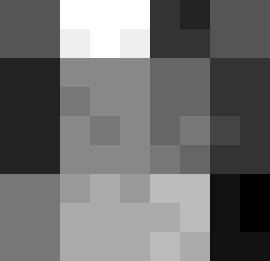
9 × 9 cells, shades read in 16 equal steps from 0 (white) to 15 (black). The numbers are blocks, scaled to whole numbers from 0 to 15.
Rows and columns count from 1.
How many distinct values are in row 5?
6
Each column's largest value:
13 13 8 8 7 12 13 14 15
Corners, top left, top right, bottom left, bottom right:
10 10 8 14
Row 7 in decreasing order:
15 14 8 8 6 6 5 4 4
